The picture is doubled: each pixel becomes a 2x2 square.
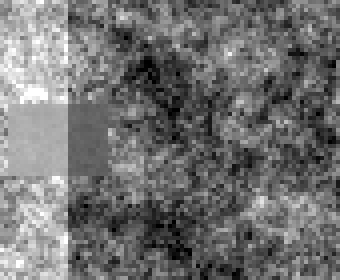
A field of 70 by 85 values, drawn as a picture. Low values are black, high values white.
The middle left is the smoothest part. A vertical seam about 20% of the way across splits the table, and the left part is higher. There are no regular stripes. In the middle left lies a patch that is calmer than the rest. The ninth with the highest average is the top left. The field is mottled with small blotches.
